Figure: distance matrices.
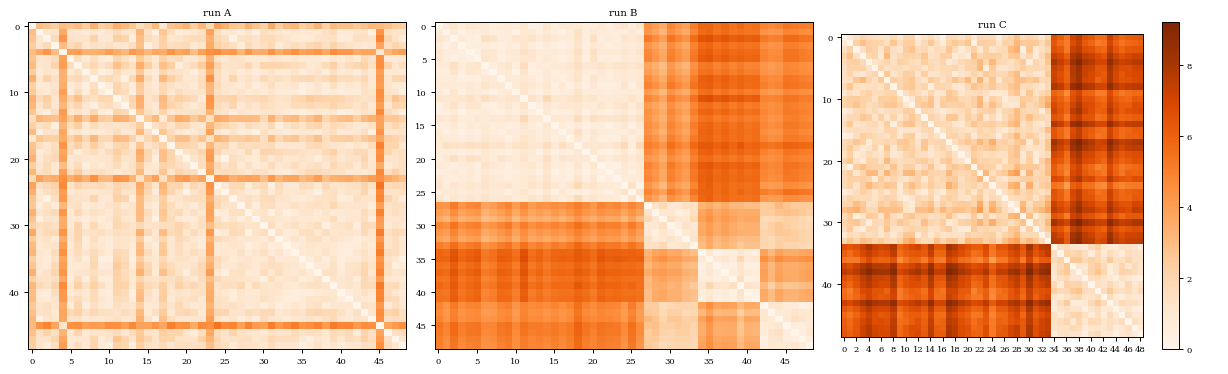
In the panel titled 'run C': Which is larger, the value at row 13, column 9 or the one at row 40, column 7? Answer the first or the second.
the second
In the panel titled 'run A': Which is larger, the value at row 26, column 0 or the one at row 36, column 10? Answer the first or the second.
the first
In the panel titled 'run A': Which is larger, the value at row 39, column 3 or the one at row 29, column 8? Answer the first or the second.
the first
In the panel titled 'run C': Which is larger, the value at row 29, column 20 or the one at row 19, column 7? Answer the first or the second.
the second
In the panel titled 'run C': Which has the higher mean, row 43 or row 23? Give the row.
43
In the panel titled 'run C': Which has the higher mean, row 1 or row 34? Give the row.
34
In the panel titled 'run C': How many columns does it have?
49
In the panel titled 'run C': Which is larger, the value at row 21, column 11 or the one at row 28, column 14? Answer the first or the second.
the second
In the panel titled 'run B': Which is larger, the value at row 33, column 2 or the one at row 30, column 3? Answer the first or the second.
the first
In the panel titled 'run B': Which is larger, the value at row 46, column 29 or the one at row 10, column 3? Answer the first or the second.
the first
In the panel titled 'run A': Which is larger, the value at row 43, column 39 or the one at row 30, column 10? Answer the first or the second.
the first
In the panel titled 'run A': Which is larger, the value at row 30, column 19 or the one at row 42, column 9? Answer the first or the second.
the first
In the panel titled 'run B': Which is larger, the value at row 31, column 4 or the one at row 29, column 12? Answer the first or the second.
the first
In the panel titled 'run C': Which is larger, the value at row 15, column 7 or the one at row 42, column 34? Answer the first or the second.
the first
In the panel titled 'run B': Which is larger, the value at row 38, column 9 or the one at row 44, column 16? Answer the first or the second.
the first
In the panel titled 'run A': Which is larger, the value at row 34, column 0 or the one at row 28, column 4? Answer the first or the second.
the second
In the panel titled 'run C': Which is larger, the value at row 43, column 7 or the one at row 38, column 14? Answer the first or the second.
the second
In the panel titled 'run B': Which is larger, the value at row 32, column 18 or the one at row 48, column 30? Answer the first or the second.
the first
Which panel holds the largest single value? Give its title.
run C
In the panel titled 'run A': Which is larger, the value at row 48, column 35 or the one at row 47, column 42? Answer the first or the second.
the second
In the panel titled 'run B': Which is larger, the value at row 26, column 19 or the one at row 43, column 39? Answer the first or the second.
the second
